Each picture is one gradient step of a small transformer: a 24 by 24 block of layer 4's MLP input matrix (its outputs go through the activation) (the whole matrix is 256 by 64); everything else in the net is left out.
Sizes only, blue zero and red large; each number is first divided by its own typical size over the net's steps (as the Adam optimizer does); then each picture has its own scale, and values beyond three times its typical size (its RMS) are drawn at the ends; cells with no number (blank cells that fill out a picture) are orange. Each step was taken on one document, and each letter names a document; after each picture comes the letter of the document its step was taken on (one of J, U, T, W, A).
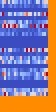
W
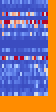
W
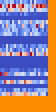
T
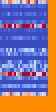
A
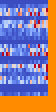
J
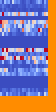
W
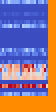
A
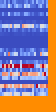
A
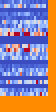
T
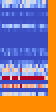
A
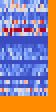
T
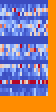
J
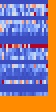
J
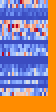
T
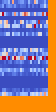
W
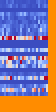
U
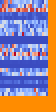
T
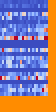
U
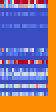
A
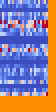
W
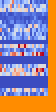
T
